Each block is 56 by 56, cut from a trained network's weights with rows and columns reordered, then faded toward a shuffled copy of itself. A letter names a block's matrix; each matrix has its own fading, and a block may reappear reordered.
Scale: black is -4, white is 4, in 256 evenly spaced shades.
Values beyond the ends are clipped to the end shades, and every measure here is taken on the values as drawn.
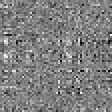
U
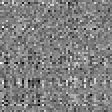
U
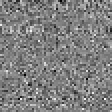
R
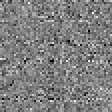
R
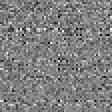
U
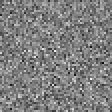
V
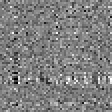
U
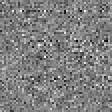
R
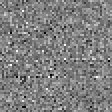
V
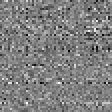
U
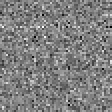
V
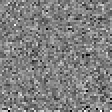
V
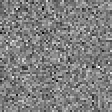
V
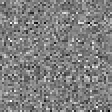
R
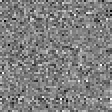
R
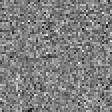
V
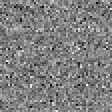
R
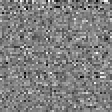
U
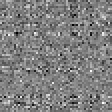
U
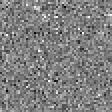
V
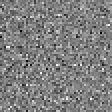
R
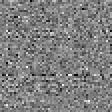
R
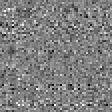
U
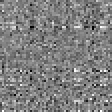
U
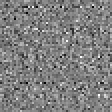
R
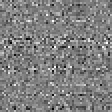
U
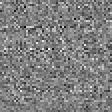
R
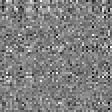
U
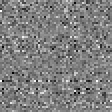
U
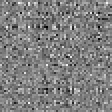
U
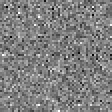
V
